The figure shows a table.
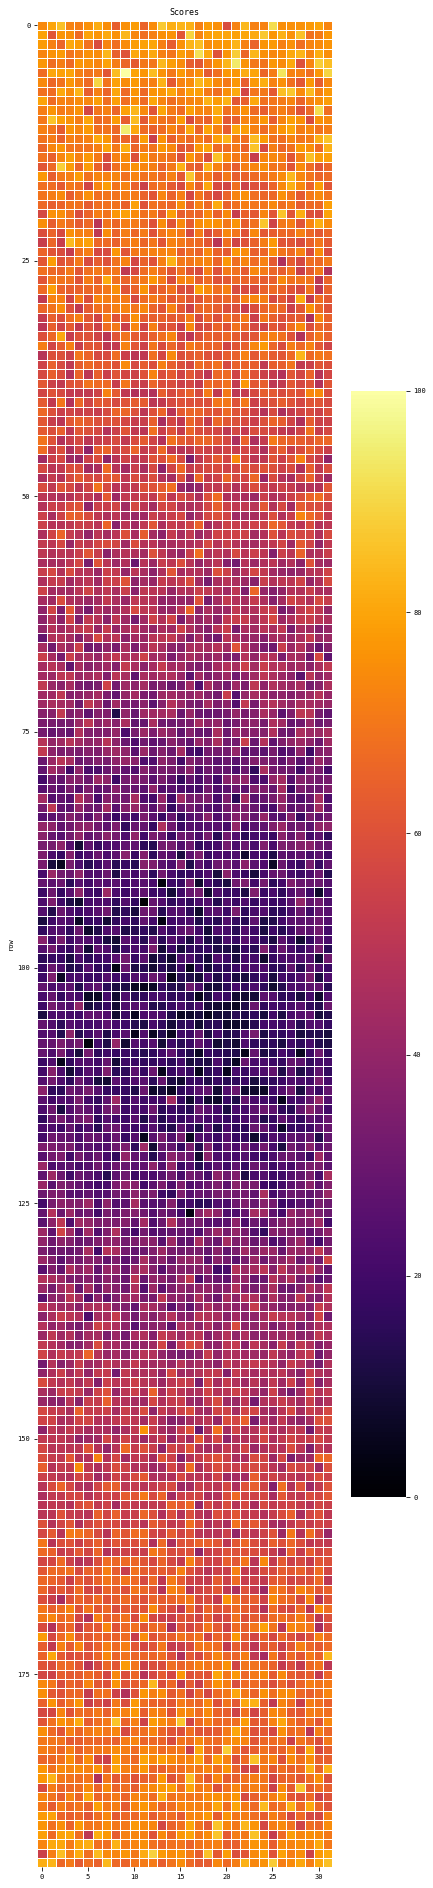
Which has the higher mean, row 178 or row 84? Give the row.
178
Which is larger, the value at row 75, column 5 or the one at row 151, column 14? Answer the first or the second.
the second
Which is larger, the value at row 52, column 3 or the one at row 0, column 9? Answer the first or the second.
the second
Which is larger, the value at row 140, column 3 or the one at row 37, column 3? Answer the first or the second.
the second
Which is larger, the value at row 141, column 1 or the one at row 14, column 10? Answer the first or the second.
the second
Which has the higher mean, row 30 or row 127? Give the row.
30
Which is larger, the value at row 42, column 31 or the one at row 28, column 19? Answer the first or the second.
the second
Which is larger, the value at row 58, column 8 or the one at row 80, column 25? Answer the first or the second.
the first
